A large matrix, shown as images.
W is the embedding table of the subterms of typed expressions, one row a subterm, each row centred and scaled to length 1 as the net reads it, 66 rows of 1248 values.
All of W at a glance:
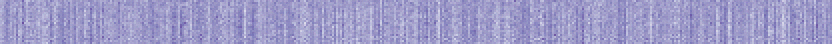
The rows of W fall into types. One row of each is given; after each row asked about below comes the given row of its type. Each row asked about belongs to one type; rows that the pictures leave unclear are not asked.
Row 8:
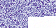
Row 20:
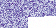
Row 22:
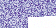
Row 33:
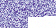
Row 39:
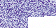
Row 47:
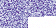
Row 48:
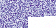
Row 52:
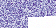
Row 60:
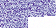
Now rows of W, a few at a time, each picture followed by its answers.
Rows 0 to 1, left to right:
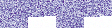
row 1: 60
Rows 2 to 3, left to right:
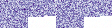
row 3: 48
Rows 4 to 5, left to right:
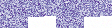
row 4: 22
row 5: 48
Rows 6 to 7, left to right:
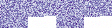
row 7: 47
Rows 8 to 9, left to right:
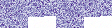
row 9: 52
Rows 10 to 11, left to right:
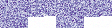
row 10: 60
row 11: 33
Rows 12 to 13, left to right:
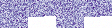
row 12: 20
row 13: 8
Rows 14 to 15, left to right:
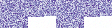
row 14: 48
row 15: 48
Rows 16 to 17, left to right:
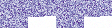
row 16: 22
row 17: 8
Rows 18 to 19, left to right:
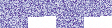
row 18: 22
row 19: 52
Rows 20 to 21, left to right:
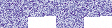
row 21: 39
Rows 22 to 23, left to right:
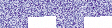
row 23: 8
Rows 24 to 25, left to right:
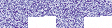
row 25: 39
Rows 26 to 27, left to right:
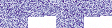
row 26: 39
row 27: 39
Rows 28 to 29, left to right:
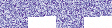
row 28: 22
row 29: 60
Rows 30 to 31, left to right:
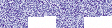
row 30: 48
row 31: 22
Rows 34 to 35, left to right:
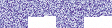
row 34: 48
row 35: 33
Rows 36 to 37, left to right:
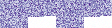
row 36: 22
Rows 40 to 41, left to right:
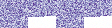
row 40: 52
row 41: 52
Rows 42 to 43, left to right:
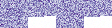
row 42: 52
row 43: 48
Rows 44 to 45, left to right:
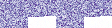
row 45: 47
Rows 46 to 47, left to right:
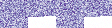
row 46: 20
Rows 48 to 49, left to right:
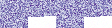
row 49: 22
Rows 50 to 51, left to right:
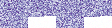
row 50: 47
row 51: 20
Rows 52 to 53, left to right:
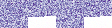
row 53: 60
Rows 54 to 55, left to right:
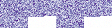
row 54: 33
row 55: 22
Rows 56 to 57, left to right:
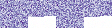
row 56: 8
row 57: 20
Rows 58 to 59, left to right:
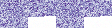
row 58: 20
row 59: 20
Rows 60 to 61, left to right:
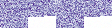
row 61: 48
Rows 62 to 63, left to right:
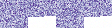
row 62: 60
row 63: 52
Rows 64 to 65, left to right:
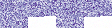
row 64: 8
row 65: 39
